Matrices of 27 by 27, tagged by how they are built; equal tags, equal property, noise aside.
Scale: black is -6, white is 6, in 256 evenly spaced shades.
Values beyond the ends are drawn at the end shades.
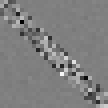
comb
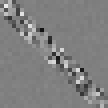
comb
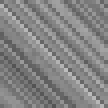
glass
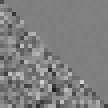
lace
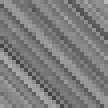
glass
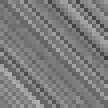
glass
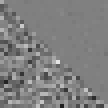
lace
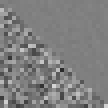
lace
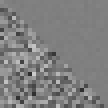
lace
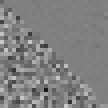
lace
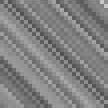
glass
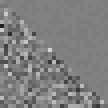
lace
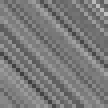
glass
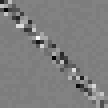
comb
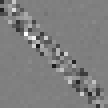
comb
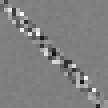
comb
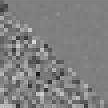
lace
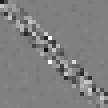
comb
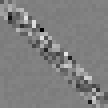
comb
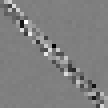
comb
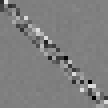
comb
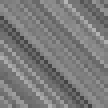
glass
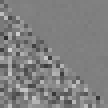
lace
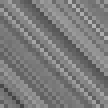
glass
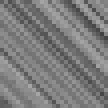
glass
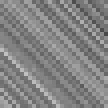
glass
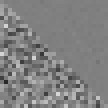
lace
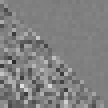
lace
